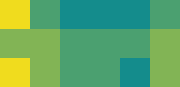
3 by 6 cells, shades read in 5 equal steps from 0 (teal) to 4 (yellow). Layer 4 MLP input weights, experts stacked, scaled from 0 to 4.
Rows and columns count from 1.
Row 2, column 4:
1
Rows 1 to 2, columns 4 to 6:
0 0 1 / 1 1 2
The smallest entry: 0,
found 4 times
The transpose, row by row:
4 2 4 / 1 2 2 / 0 1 1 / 0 1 1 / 0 1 0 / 1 2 2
